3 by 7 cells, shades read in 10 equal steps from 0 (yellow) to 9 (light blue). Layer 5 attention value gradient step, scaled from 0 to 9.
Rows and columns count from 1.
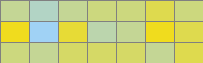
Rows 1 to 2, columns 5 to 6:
4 2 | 5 0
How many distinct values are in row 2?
6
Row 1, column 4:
4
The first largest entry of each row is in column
2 2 2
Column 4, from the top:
4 6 3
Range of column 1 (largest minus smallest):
5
